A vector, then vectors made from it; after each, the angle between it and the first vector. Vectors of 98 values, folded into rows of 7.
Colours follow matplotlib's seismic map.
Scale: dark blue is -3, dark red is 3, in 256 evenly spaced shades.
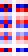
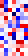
orthogonal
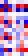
nearly opposite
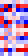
nearly opposite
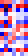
nearly opposite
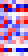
nearly parallel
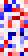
orthogonal
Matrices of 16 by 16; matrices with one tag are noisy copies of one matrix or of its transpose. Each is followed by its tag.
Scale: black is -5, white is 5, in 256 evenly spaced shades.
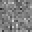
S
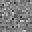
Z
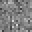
S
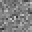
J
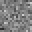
J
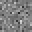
Z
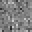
S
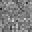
S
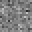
S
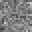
J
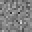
Z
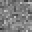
J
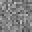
Z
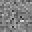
Z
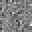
Z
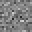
Z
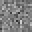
Z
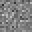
Z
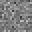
Z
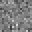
S
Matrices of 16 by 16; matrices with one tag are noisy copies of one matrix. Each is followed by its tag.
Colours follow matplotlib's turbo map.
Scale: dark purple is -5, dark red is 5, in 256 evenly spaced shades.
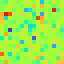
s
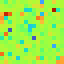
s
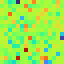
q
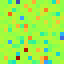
q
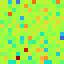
q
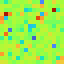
s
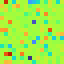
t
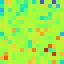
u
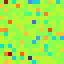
t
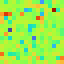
s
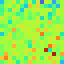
u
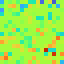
u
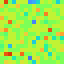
t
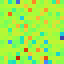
q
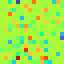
q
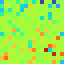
u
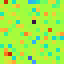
t
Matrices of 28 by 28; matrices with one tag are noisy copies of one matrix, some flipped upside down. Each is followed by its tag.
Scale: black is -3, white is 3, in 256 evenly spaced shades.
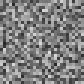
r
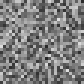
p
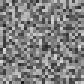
r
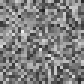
p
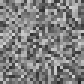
p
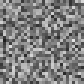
r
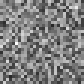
p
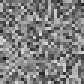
p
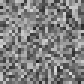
p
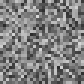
p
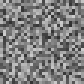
r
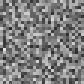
r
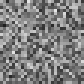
p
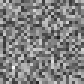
r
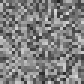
p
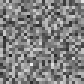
r
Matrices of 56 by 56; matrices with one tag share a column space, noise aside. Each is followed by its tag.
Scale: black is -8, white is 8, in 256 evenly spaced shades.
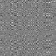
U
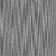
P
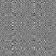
U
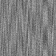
P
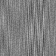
P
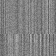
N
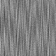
P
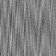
P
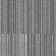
N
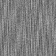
P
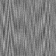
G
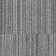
N
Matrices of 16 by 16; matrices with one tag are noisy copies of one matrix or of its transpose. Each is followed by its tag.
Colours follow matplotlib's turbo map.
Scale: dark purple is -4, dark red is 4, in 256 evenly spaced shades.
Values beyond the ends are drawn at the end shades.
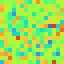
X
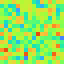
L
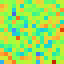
X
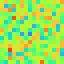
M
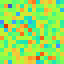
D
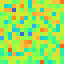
M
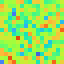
X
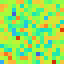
X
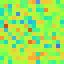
D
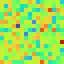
M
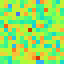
D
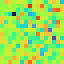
X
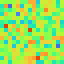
D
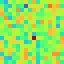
L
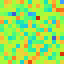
X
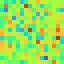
D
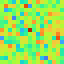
D
